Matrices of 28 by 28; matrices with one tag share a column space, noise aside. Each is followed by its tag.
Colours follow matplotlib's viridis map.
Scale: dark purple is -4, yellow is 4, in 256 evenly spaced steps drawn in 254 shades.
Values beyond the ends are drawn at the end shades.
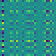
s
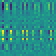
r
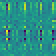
r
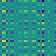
s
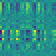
r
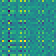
s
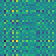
s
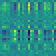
r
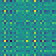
s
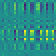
r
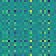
s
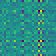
s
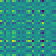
s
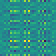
s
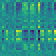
r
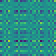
s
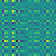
s
